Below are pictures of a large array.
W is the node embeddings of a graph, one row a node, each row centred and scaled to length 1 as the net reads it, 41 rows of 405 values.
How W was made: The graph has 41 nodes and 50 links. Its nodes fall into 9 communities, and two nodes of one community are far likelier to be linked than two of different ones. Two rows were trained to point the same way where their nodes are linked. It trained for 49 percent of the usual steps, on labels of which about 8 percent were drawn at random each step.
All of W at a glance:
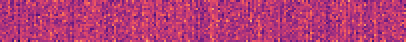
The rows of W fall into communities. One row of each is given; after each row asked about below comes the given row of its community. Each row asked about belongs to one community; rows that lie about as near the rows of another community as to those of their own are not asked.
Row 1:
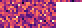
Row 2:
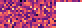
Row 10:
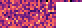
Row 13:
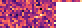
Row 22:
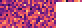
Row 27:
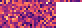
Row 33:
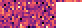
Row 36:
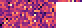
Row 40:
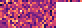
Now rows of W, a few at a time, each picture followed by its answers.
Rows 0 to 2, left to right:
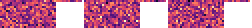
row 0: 1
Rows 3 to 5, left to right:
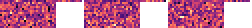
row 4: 36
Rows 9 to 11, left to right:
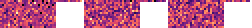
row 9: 40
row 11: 2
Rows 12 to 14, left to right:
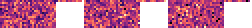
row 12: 22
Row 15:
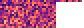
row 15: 22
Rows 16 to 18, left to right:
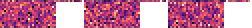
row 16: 27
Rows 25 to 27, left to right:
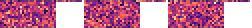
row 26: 13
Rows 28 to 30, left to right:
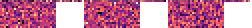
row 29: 27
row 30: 10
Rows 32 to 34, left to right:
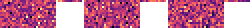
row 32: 1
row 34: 27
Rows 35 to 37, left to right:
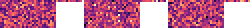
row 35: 13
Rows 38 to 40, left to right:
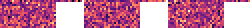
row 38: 10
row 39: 33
